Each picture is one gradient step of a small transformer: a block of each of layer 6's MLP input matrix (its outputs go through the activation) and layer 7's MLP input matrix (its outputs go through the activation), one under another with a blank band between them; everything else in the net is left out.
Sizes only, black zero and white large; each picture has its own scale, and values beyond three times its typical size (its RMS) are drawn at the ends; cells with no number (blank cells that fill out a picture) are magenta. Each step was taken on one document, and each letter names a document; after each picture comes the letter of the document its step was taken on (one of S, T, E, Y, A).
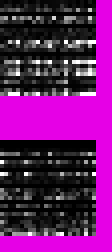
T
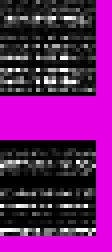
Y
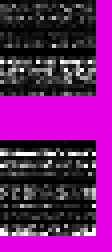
T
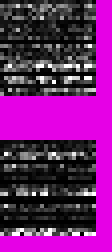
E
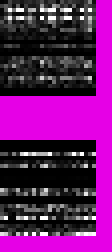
E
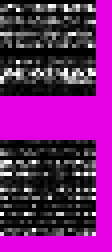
T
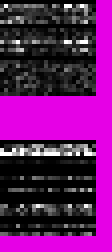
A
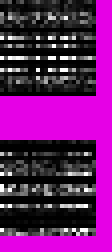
Y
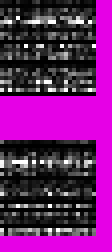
Y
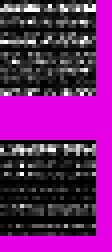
A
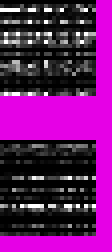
A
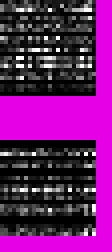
E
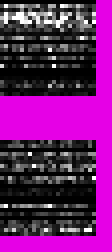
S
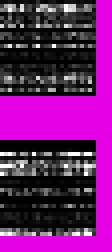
Y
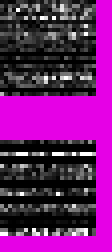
E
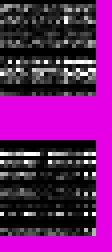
T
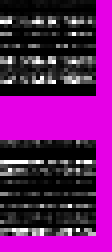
Y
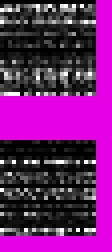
T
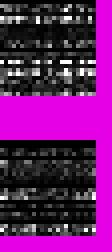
T
